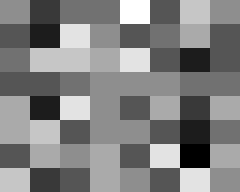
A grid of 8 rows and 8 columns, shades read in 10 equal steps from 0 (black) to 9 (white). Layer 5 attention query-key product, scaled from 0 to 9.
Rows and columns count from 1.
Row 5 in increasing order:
1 2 3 5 6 6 6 8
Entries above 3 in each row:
6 4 5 6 5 5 5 5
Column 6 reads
3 4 3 5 6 3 8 3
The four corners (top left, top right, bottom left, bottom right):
5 5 7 5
